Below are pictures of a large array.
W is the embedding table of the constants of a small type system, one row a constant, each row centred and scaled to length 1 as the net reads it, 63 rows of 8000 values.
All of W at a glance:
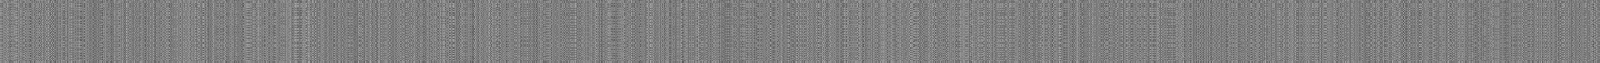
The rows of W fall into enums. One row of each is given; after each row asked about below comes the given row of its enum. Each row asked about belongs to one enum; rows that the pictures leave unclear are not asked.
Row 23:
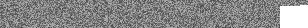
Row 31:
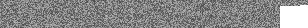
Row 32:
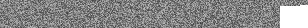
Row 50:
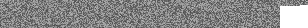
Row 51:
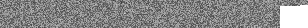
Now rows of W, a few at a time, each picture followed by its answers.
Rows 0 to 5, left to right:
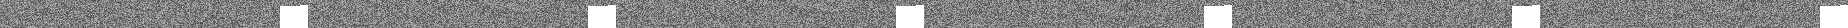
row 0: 32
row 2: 50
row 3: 31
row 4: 51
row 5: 31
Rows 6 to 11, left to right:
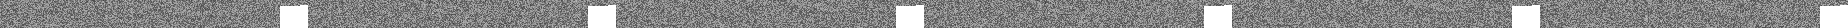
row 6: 31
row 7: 51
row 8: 50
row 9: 51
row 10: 50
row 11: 23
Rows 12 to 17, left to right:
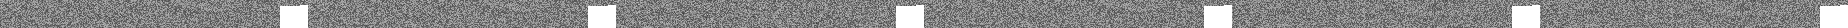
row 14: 32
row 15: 50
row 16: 31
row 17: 31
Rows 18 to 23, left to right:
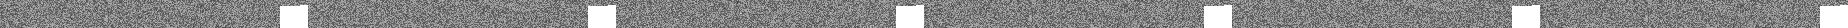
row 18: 23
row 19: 50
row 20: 51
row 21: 23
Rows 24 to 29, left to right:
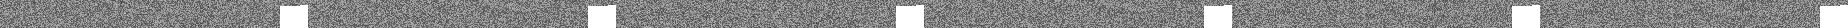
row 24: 51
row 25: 50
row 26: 32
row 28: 31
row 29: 31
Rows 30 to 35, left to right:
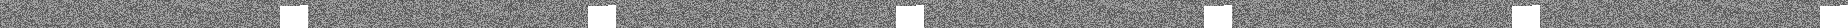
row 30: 50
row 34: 31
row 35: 50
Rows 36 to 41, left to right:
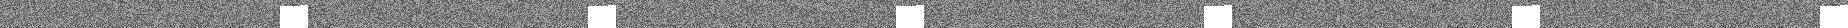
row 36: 51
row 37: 23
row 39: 31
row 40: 23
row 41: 51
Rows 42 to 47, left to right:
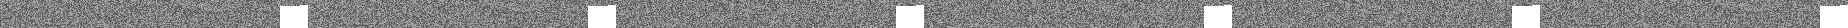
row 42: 50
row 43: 50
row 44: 51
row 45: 23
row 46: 51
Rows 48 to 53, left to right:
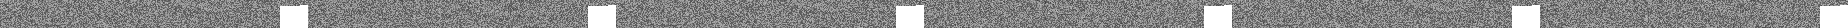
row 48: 50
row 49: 31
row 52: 50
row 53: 23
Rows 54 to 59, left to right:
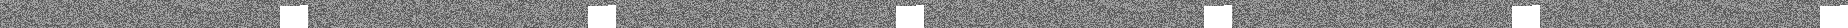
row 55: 23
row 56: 32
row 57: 50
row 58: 31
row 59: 50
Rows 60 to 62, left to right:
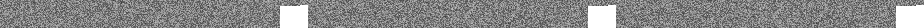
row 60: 51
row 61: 32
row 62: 32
